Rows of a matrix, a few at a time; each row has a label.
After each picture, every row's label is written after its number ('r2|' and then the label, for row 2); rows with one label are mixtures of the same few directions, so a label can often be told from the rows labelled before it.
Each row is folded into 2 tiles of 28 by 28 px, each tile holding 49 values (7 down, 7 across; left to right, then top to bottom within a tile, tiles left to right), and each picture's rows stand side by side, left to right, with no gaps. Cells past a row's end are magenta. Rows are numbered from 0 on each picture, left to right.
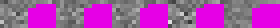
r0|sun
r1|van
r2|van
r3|sun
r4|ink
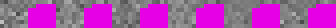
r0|sun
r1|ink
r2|ink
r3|ink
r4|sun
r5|sun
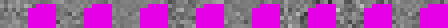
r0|van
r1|sun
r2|sun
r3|ink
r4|sun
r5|sun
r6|ink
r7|sun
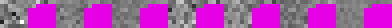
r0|sun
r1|van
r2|ink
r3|ink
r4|ink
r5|ink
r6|van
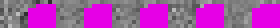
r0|sun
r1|van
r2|van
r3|van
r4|sun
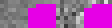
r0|ink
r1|sun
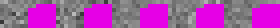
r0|sun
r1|sun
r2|ink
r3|sun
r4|ink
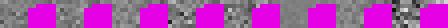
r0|sun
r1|van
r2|ink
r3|sun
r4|van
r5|sun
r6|ink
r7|ink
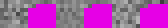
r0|van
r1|van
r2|ink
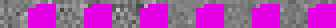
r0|sun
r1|van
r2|van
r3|sun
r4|van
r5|ink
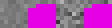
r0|ink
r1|sun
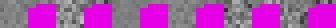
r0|ink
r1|ink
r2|ink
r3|ink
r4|ink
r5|sun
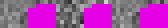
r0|sun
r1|ink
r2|sun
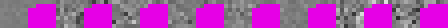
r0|van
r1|sun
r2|sun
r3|sun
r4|van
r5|ink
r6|sun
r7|van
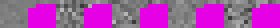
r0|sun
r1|van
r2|sun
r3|ink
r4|van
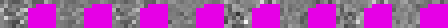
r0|van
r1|van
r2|van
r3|sun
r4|sun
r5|sun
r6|sun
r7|ink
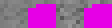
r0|van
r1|van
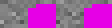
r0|sun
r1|sun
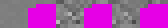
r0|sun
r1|sun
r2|sun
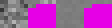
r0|ink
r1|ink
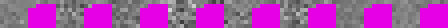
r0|sun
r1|van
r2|ink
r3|ink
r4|sun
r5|van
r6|ink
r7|ink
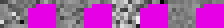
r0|sun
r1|van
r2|ink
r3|van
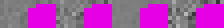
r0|sun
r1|sun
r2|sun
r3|sun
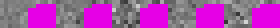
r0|sun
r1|sun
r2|ink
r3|ink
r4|sun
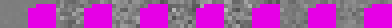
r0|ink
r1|van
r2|ink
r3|van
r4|ink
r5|ink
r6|van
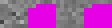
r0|sun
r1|van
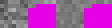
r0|ink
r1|ink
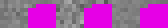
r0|van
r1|ink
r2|ink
